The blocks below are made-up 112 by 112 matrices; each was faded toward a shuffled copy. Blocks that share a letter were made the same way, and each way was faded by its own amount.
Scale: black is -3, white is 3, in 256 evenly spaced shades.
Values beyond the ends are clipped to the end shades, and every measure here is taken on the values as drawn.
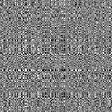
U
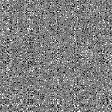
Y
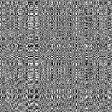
U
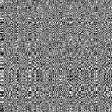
U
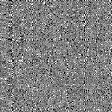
Y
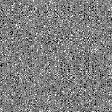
Y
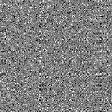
Y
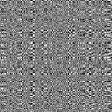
U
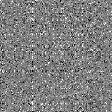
Y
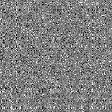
Y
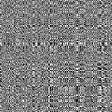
U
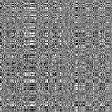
U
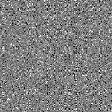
Y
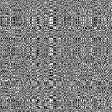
U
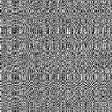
U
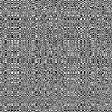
U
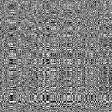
U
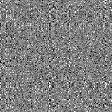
Y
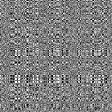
U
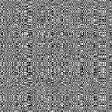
U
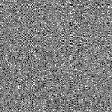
Y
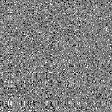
Y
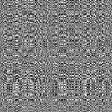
U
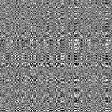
U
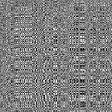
U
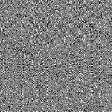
Y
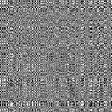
U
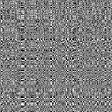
U
